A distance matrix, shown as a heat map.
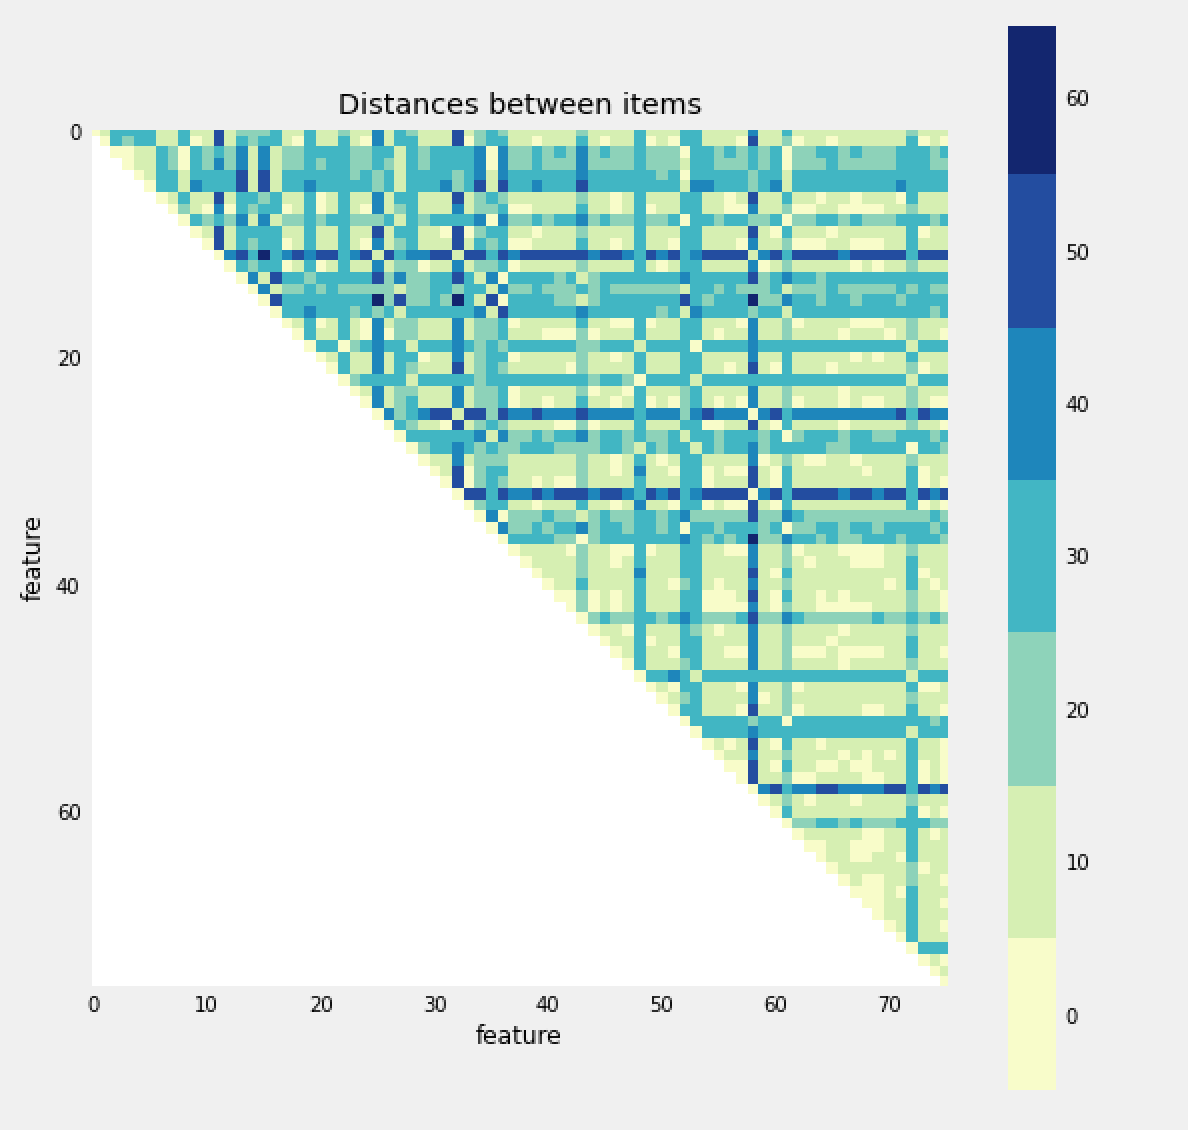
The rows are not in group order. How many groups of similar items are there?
5
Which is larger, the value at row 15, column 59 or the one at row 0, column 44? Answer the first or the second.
the first
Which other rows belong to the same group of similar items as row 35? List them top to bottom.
2, 3, 4, 5, 8, 14, 16, 27, 52, 61
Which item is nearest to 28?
72
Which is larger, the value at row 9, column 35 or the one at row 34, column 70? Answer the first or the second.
the first
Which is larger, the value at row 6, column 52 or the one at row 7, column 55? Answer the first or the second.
the first
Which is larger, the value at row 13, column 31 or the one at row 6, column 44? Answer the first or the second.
the first
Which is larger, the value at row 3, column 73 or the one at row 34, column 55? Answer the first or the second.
the first
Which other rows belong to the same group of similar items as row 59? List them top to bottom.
0, 1, 6, 7, 9, 10, 12, 17, 18, 20, 21, 23, 24, 26, 29, 30, 31, 33, 37, 38, 39, 40, 41, 42, 44, 45, 46, 47, 49, 50, 51, 54, 55, 56, 57, 60, 62, 63, 64, 65, 66, 67, 68, 69, 70, 71, 73, 74, 75
